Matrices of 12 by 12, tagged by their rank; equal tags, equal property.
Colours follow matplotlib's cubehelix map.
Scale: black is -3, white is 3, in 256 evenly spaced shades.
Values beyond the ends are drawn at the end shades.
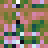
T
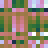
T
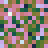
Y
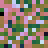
Y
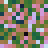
Y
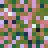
Y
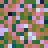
Y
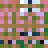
T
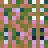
T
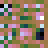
T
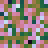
Y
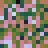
Y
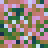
Y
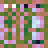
T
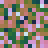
Y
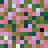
Y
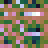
T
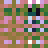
T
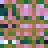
T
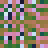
T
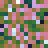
Y
